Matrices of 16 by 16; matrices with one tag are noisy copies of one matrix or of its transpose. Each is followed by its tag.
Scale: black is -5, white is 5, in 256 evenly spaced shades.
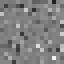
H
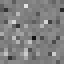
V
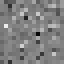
V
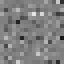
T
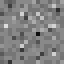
V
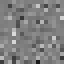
T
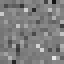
H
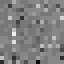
T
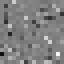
H
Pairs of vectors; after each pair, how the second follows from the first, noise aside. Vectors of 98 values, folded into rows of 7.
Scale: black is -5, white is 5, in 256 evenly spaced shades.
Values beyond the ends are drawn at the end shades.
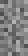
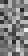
scaled up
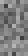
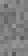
shrunk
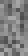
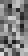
scaled up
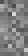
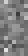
shuffled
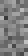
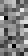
scaled up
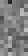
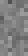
shrunk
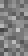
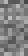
shuffled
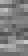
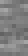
shrunk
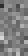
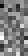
scaled up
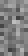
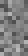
shuffled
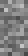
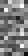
scaled up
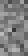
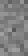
shrunk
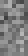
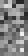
scaled up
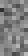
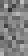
shuffled
